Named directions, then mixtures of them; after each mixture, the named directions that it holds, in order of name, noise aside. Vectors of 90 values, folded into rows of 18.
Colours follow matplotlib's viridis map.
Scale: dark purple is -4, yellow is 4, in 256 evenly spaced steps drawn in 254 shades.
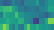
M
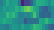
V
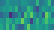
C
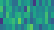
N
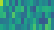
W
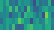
C, N, W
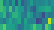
M, W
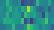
C, N, V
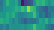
V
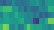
M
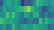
V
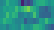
V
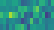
C, V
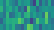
C, N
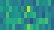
C, N, V
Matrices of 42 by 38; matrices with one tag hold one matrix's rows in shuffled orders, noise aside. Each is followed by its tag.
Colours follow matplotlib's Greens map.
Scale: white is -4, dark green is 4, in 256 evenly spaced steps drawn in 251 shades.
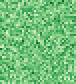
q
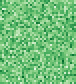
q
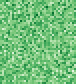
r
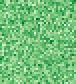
q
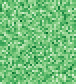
r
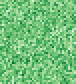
r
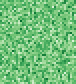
r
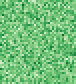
q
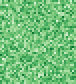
q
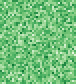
r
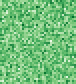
q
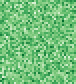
q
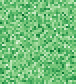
q
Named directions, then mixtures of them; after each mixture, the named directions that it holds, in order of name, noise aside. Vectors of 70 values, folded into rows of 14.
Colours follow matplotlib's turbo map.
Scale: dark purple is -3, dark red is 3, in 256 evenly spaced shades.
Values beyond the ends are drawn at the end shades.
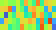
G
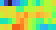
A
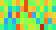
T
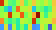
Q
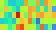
A, G, T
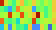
Q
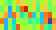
G, T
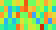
T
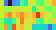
A, Q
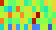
Q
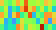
T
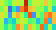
T
